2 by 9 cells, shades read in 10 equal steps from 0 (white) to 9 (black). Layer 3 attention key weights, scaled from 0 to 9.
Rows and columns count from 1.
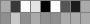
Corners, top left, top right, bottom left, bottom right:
3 3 4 3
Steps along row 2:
down up down up same down same same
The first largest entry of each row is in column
5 1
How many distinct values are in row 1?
7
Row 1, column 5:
9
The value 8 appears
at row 1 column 8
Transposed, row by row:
3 4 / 7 2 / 0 4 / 1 3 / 9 4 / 0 4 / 6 3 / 8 3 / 3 3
